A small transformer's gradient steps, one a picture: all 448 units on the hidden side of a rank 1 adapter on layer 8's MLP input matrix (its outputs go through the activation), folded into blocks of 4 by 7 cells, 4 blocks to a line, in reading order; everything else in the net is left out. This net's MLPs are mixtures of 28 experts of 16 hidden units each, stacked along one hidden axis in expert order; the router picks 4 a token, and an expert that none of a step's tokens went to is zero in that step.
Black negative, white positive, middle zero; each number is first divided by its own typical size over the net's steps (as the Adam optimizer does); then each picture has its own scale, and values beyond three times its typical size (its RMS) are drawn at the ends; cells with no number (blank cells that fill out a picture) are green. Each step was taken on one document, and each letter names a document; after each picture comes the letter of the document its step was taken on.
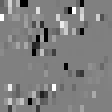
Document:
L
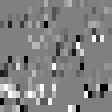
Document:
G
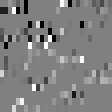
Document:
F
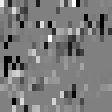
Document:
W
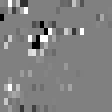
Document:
L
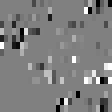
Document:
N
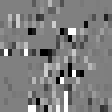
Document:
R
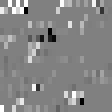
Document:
F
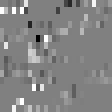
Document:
F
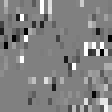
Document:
R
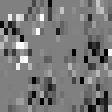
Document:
R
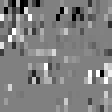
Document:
N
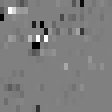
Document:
L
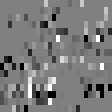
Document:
G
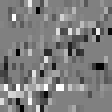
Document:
G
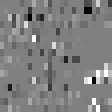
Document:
N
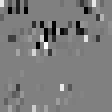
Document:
L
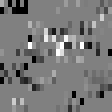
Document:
W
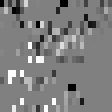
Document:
W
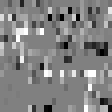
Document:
R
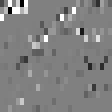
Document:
L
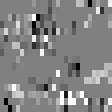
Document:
R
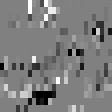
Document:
G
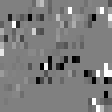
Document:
N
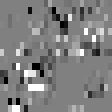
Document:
G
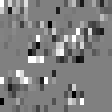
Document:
W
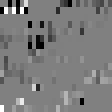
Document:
F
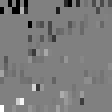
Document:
F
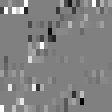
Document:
F
